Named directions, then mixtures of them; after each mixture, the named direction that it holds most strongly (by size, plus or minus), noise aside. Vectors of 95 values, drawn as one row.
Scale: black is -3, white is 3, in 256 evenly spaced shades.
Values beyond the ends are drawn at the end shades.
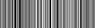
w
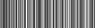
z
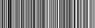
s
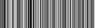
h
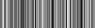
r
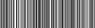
w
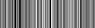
w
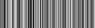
h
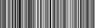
w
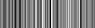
w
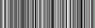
r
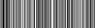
r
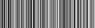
s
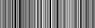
w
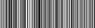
h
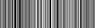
w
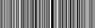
w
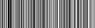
s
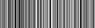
w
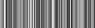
h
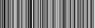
h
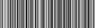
z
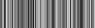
r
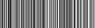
s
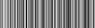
z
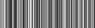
h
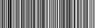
s
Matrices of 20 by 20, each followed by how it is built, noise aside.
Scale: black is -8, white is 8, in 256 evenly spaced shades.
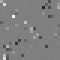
sparse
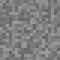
noise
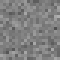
noise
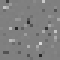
sparse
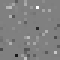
sparse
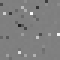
sparse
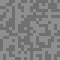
noise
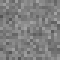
noise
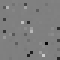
sparse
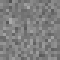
noise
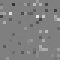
sparse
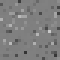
sparse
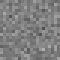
noise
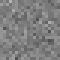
noise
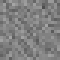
noise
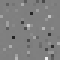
sparse
